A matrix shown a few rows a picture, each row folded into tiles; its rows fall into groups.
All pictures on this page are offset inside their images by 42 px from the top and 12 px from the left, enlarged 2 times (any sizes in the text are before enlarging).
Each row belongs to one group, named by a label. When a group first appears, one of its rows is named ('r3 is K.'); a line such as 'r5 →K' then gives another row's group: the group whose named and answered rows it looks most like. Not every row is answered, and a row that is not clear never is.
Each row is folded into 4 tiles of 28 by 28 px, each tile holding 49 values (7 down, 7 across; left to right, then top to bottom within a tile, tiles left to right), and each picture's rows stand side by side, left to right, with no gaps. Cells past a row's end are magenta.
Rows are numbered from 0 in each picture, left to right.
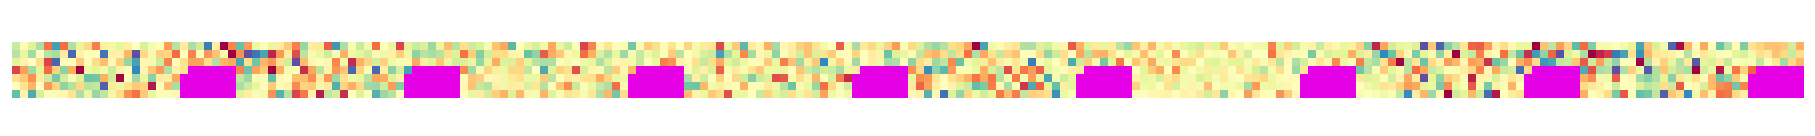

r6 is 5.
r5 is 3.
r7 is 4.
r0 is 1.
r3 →5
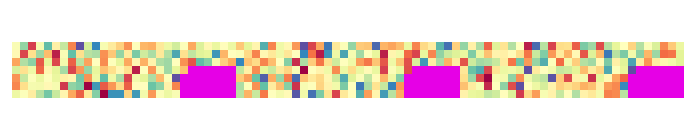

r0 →5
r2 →3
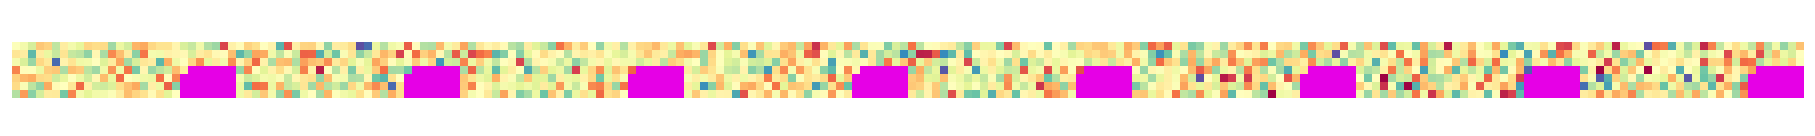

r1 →1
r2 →4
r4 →4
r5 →5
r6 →3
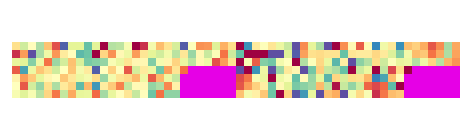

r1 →4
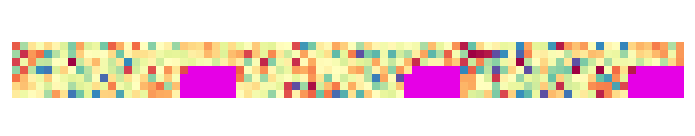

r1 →5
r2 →4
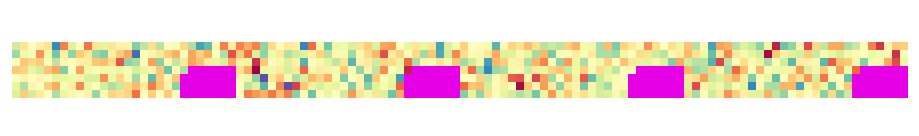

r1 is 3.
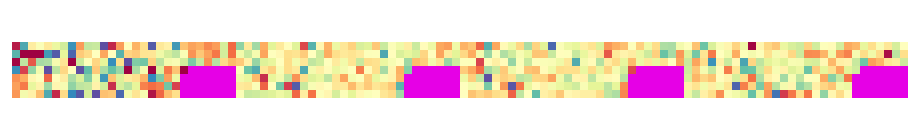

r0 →4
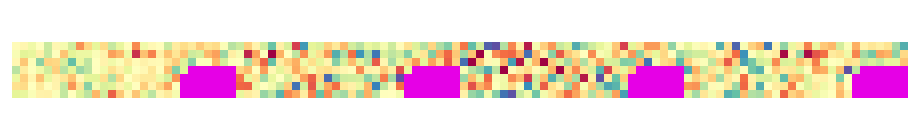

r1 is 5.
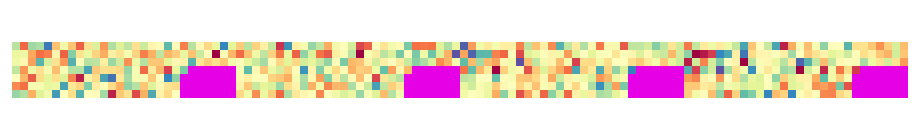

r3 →4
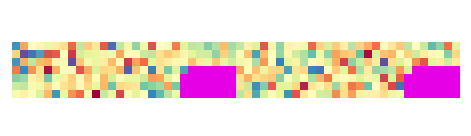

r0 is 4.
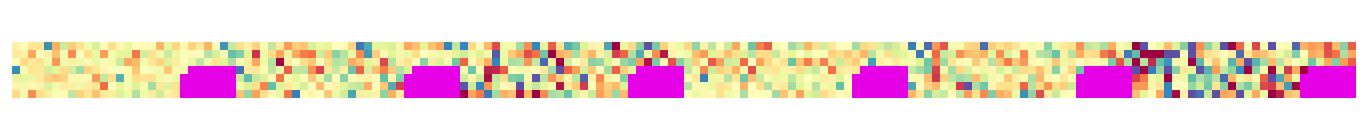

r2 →3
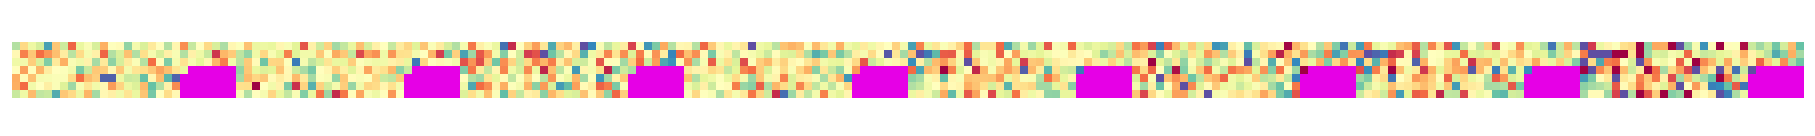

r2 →1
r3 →5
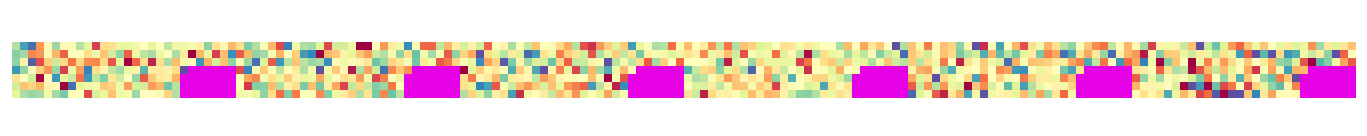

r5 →5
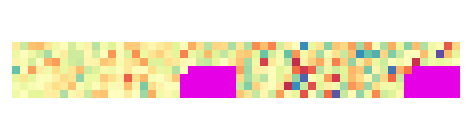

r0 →5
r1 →5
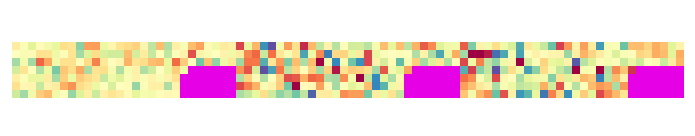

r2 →4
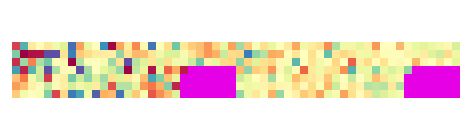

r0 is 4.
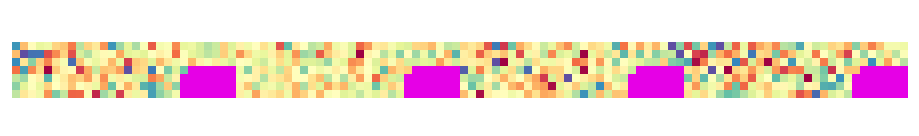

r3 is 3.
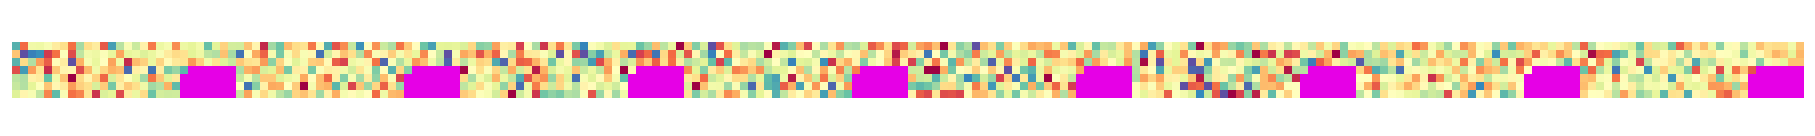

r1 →1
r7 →4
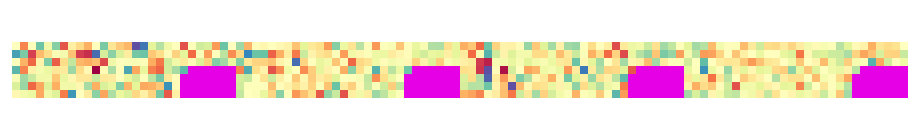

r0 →1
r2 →3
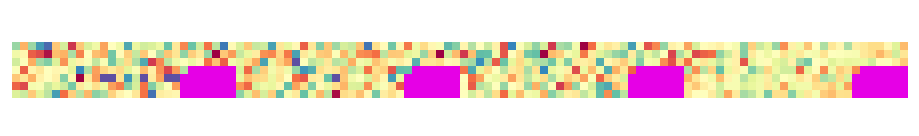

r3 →4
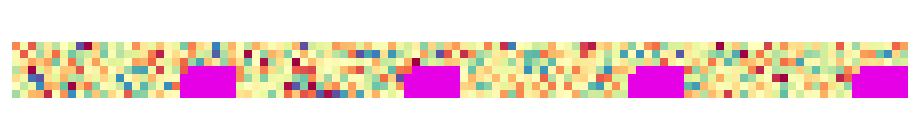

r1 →5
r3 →5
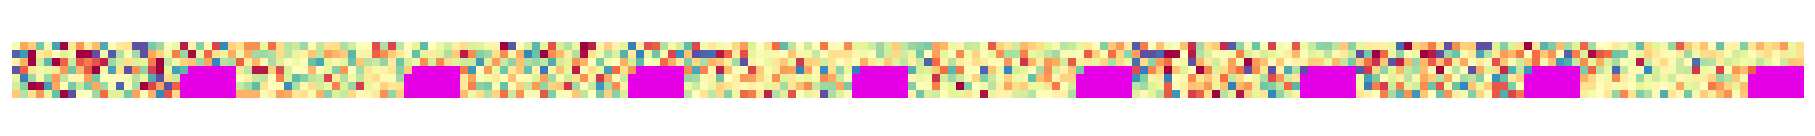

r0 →1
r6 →1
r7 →4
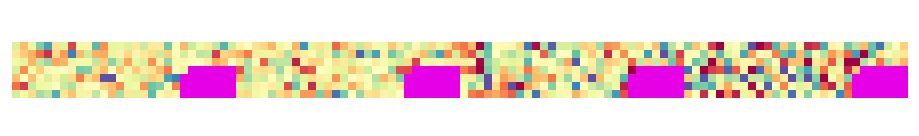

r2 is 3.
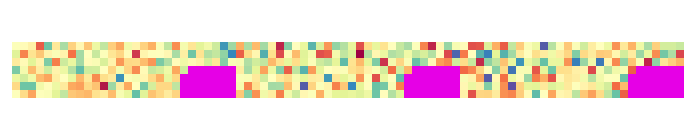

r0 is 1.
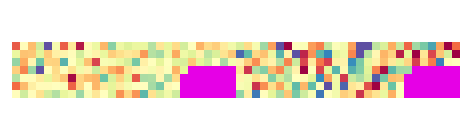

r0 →3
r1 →1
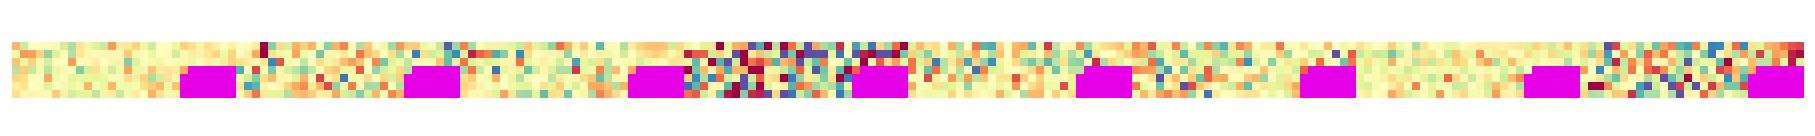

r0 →4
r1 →1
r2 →4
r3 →5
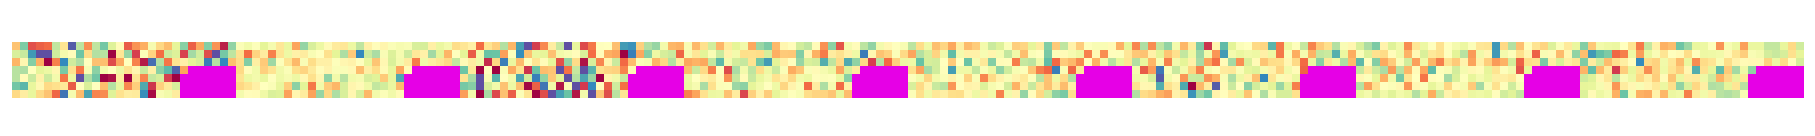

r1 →5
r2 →3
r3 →3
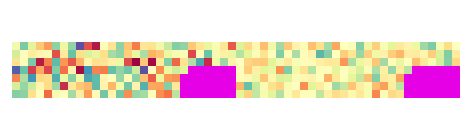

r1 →1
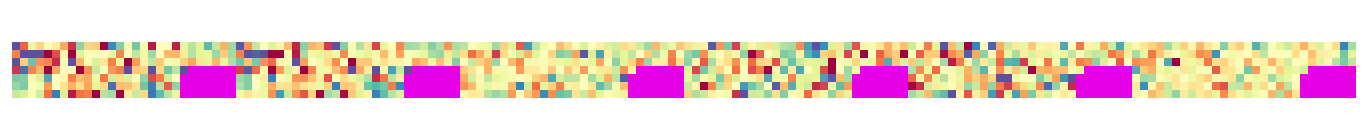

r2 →5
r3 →1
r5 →1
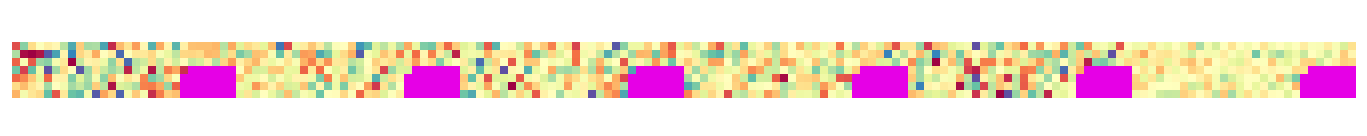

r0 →4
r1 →1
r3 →5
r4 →5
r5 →5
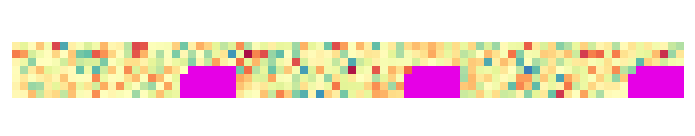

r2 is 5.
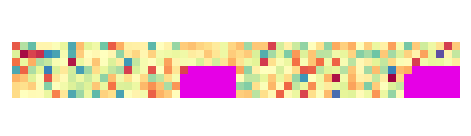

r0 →4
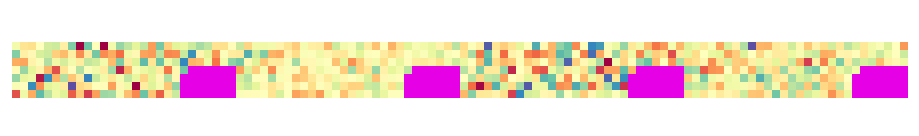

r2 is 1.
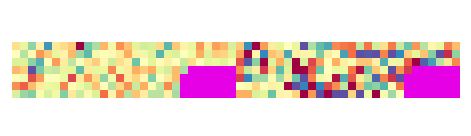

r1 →5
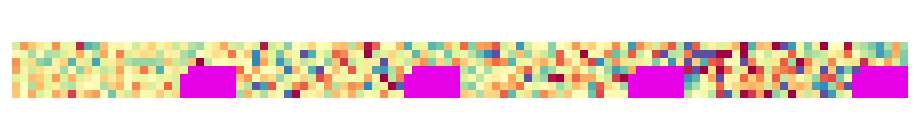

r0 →3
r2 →5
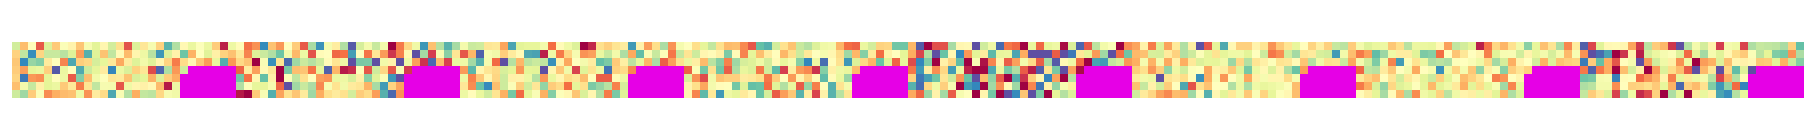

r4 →5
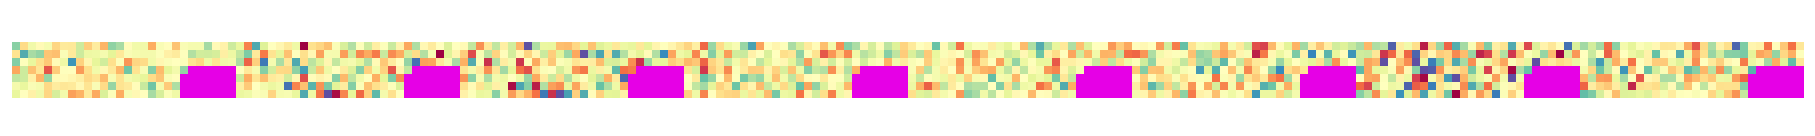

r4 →1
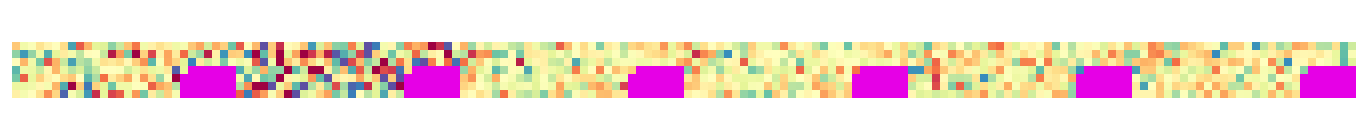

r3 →4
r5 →1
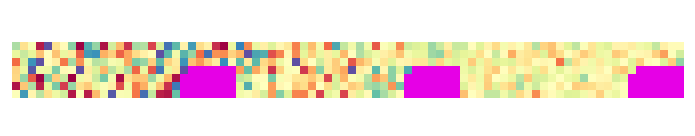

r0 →3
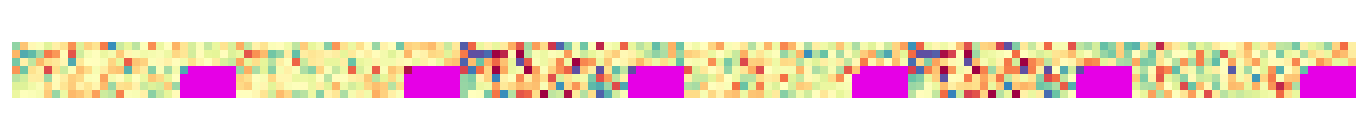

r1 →4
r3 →5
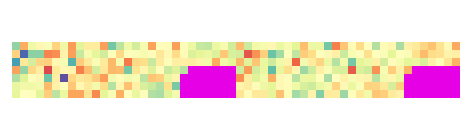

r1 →4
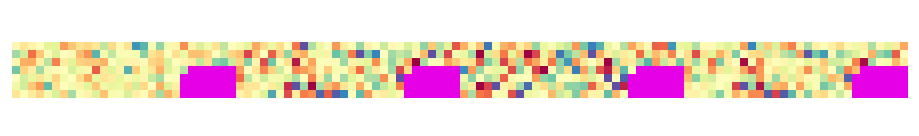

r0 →1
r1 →5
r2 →1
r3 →5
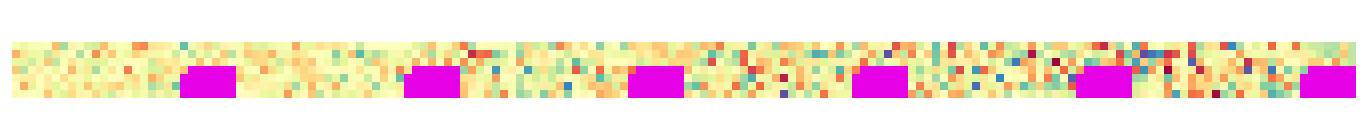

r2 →4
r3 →5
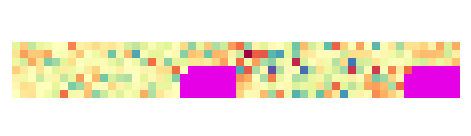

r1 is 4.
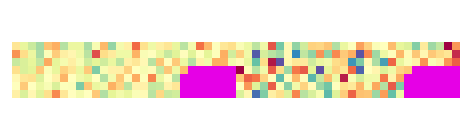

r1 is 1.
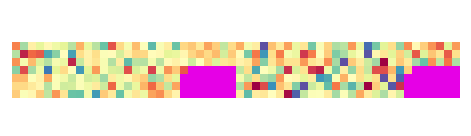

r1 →1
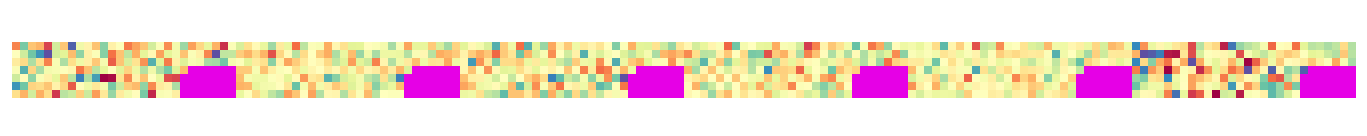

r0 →5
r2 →5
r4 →3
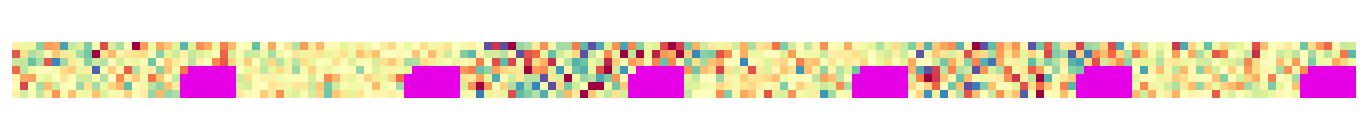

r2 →1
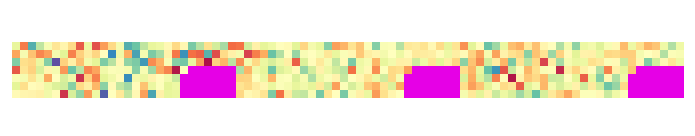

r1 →4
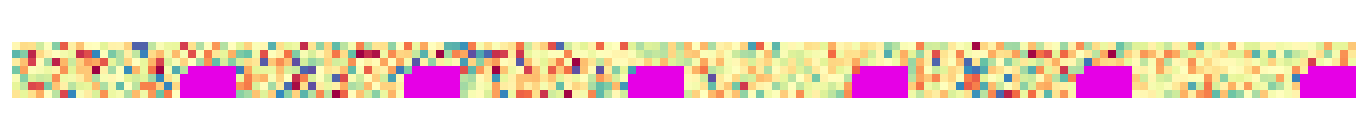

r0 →1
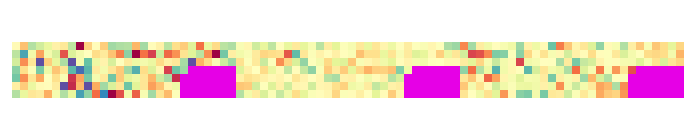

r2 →4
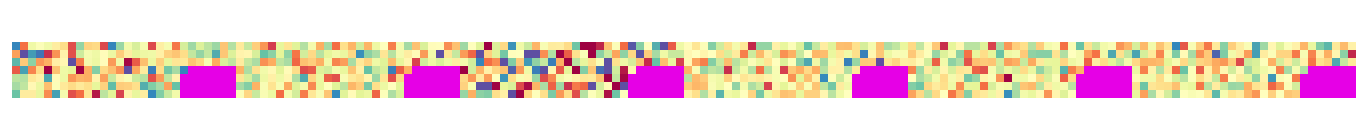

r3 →3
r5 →1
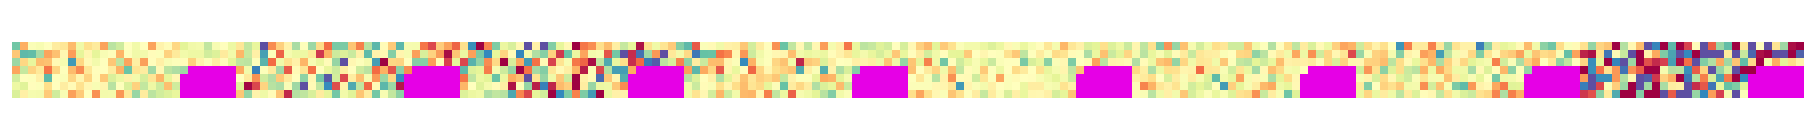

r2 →5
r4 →3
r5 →1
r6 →1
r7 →5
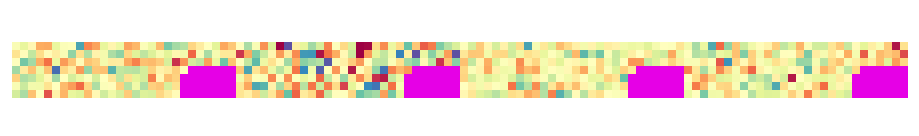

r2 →5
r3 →1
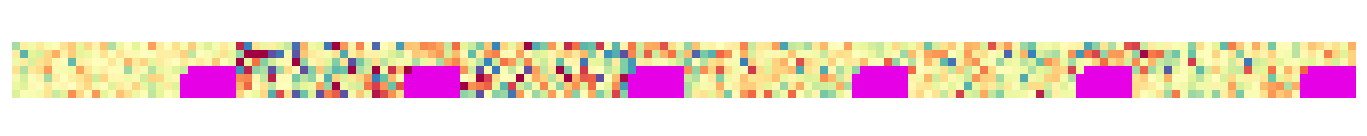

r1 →4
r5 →4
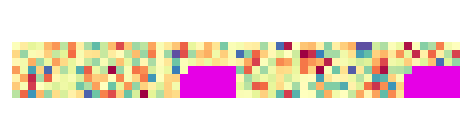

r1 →1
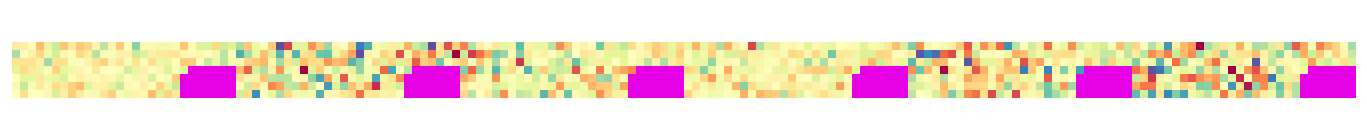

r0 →1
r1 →1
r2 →4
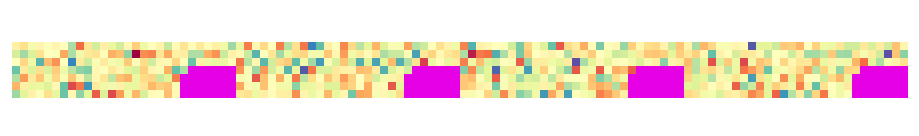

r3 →5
